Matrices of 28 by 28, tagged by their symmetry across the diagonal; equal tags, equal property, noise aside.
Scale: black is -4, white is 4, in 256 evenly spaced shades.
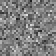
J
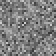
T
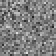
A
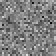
J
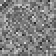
T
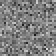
J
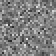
J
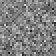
T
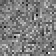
T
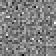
A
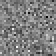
A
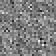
A
